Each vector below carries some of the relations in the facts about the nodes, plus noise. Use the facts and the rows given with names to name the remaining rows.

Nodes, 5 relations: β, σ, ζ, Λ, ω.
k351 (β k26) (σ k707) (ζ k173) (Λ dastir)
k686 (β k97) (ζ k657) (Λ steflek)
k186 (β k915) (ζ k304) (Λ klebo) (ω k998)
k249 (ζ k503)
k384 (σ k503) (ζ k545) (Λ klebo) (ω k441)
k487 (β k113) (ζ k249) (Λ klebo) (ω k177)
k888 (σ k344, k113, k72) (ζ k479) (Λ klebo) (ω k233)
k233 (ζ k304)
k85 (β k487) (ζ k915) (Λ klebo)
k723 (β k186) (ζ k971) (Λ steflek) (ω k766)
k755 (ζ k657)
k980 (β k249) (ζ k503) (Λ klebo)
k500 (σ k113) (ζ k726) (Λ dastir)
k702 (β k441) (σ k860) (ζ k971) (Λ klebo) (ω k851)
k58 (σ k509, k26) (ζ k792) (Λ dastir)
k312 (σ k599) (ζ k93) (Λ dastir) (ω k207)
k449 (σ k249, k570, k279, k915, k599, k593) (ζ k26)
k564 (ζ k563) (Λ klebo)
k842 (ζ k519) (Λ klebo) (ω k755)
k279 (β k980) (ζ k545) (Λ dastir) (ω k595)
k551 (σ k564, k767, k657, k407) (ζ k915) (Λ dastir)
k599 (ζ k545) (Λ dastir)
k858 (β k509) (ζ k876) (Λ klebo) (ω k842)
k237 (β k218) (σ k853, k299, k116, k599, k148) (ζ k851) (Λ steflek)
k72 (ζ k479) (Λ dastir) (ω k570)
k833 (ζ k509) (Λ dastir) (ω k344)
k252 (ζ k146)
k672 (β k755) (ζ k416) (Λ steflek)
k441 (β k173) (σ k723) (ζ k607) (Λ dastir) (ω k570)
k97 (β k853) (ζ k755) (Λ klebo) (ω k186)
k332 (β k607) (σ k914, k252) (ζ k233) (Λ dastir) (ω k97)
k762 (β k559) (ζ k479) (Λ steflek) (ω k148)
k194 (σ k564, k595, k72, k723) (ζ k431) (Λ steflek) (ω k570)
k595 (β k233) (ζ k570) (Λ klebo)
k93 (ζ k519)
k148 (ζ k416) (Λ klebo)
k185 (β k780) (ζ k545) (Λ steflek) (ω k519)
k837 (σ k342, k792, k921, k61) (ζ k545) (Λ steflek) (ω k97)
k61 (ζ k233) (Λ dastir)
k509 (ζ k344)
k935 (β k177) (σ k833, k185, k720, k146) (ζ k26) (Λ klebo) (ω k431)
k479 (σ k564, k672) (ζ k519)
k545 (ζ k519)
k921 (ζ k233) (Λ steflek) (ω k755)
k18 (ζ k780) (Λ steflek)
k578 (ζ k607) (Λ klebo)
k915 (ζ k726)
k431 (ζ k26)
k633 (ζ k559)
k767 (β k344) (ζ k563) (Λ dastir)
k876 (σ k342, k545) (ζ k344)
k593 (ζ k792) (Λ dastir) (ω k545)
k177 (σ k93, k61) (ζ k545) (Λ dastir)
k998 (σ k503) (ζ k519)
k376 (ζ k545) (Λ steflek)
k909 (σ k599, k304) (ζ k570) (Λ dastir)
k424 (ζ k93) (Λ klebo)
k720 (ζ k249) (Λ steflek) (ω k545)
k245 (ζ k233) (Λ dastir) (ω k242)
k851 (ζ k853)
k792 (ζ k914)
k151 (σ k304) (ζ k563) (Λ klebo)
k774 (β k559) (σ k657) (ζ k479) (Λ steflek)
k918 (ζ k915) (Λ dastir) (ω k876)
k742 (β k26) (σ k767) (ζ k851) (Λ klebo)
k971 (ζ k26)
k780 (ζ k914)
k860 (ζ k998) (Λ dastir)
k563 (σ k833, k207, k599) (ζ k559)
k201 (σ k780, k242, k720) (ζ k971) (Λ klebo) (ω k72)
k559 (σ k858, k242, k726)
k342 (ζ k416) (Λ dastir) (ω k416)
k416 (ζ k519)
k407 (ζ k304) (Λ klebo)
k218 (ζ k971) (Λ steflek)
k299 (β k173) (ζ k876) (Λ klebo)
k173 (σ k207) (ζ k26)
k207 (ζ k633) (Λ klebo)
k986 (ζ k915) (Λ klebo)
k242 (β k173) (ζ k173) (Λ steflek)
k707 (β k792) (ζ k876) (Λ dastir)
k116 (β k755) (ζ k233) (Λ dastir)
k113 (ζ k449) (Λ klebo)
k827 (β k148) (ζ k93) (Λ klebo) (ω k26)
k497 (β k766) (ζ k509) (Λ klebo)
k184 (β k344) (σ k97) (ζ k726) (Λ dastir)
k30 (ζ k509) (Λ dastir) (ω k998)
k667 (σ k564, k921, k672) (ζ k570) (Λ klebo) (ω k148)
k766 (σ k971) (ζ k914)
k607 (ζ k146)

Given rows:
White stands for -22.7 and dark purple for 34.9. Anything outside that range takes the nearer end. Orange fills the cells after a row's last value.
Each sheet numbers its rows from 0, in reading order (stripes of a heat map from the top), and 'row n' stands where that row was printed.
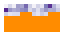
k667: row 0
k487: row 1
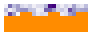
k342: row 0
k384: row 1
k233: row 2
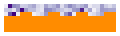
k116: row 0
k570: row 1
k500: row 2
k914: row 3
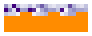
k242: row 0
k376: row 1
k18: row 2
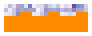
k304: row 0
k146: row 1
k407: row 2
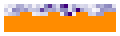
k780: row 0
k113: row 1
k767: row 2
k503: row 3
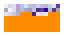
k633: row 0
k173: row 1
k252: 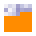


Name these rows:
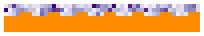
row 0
k723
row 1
k998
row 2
k657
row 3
k909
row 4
k595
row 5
k479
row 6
k888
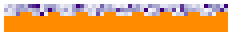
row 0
k449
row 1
k184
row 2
k201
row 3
k97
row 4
k564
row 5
k672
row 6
k218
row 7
k312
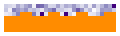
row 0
k766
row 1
k332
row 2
k72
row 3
k563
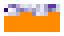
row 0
k185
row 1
k935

